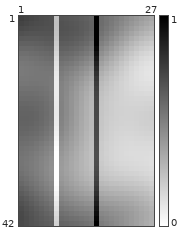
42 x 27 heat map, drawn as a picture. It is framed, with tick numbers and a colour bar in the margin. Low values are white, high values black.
Columns 8 and 16 stand out from the rest. The middle right is the calmest part. Values rise toward the left.
